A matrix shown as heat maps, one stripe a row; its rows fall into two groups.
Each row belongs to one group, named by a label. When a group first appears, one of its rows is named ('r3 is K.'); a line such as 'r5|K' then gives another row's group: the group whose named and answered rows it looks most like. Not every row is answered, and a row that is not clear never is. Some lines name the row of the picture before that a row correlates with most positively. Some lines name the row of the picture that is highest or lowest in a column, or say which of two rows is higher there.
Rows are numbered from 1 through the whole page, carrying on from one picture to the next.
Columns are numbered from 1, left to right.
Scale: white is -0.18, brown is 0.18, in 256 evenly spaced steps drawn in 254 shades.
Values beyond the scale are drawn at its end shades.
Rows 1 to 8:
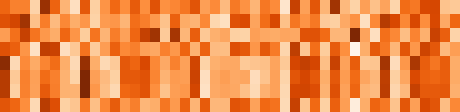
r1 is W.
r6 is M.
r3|M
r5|M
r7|M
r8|W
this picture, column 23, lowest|2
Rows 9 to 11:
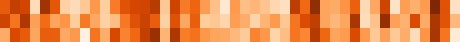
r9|M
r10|M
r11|M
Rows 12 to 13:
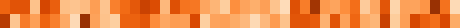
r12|M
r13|M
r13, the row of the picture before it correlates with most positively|10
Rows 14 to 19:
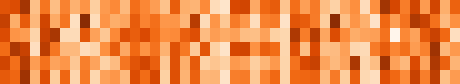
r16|M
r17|W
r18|M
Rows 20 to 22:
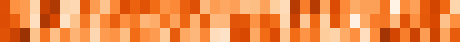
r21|W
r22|W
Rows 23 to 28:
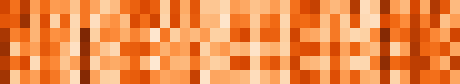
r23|M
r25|W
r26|M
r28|M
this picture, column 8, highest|27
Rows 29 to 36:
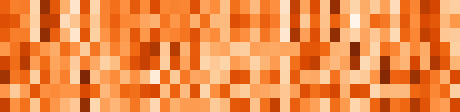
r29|W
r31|W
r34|W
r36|W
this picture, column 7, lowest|30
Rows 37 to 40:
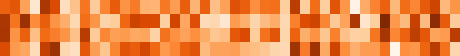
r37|W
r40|M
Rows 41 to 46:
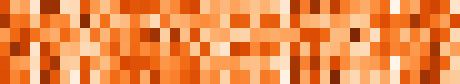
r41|M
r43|M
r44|W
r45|M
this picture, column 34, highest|46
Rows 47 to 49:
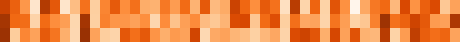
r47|W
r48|W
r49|M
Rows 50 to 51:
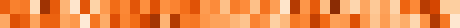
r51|M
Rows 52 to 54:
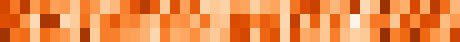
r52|M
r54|W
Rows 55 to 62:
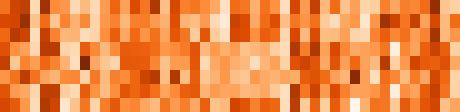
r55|W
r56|W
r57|W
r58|M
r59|M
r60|M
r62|W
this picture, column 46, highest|56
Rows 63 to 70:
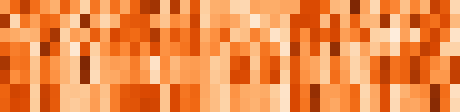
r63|M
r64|M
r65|M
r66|W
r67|W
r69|M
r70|M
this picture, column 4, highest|63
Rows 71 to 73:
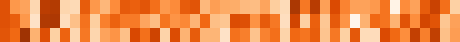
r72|W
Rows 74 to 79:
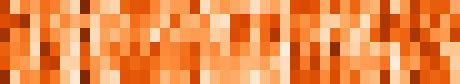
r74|M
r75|W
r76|W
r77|W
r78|M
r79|M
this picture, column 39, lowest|77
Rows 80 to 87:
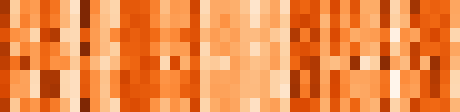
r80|M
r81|M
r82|M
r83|M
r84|M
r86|M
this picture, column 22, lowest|84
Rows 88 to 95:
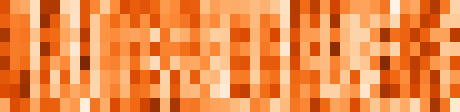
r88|M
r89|W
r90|W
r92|W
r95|M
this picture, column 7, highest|93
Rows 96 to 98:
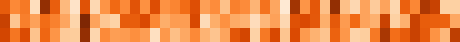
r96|W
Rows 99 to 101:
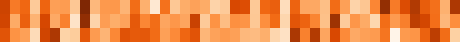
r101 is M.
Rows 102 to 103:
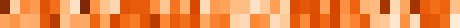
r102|M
